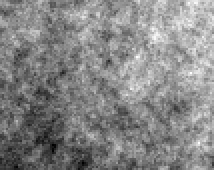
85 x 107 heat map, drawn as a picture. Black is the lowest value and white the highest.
Average level on the scale: 50%. Grain: blotchy. Slope: up to the top right. Odd rows or columns: none. Mirror symmetry: none. Ninth with the highest average: top right. Stripes: none. Ninth with the lowest average: bottom left.
